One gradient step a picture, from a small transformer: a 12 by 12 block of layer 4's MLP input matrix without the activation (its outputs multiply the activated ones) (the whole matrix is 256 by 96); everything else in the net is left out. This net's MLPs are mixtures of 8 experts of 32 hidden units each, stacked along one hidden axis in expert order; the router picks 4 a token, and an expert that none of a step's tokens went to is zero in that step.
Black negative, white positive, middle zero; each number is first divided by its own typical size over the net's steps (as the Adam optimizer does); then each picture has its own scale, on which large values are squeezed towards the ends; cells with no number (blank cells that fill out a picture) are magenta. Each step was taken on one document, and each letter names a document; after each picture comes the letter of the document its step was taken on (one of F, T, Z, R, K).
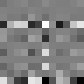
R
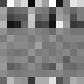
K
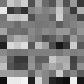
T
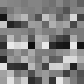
T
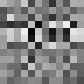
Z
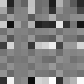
K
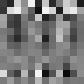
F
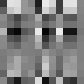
F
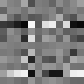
Z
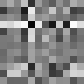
Z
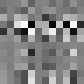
R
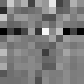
K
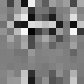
R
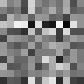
Z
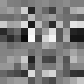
Z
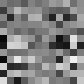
T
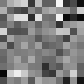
T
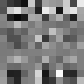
F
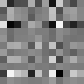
K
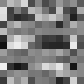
T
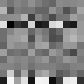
R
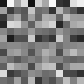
K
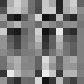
F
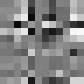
R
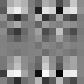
F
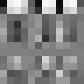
F
